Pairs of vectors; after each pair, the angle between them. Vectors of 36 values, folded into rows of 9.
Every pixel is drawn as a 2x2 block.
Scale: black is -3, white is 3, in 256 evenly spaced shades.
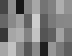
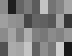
orthogonal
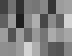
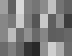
nearly opposite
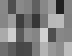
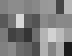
orthogonal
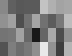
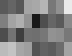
orthogonal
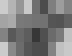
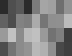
nearly opposite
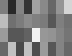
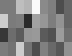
orthogonal
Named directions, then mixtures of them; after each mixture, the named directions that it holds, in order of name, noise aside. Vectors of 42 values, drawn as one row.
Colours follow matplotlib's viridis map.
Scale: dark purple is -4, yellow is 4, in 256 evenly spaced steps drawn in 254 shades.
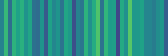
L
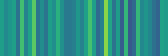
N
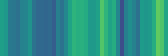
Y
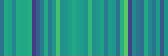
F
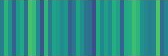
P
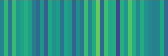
L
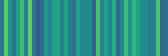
F, L, P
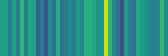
L, N, Y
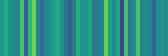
N, P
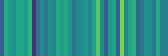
F, L, N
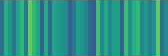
P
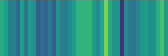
N, Y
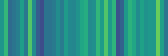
L, P, Y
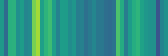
F, L, Y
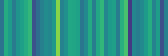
F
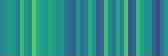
N, Y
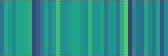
F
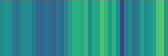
Y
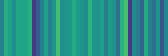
F
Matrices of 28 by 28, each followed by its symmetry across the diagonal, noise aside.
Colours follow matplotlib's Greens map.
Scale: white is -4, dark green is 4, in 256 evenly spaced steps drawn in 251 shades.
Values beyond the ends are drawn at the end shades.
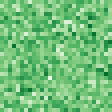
neither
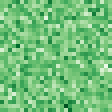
antisymmetric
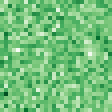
neither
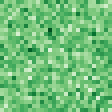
symmetric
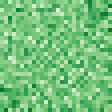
symmetric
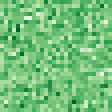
antisymmetric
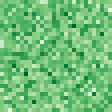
symmetric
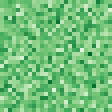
antisymmetric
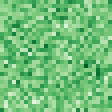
neither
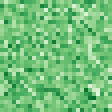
antisymmetric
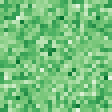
symmetric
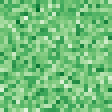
neither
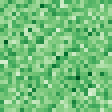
symmetric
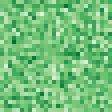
antisymmetric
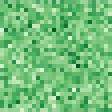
neither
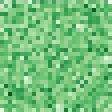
symmetric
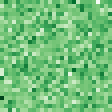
antisymmetric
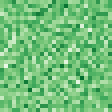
antisymmetric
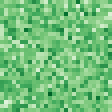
neither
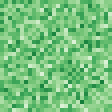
symmetric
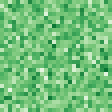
neither
